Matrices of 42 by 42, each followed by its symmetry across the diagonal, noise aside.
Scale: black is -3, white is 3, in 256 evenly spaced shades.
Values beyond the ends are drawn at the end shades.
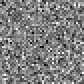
symmetric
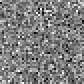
neither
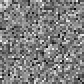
symmetric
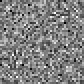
symmetric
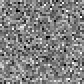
neither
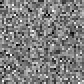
neither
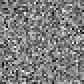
neither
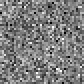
neither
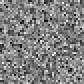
symmetric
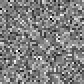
symmetric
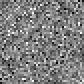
symmetric
